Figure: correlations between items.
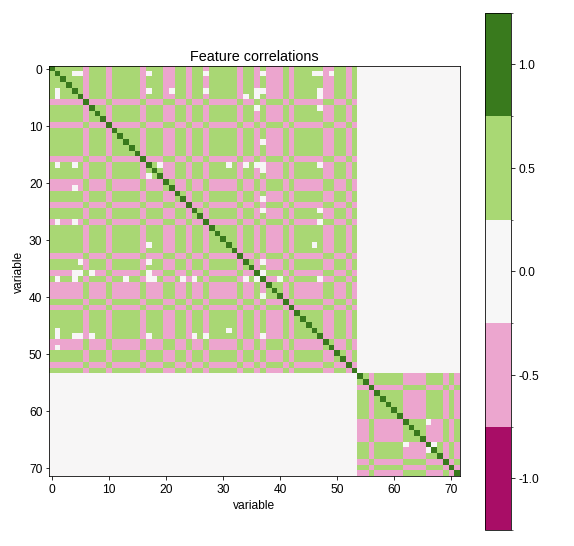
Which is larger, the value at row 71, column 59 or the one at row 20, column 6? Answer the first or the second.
the second
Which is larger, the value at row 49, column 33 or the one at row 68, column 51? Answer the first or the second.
the first
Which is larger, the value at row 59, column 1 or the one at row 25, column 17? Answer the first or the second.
the second
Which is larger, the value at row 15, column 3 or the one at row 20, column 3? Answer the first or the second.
the first
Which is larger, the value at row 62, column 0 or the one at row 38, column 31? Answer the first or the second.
the first
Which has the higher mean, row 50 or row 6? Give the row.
50
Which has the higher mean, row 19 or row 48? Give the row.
19
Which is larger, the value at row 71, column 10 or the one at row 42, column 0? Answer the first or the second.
the first
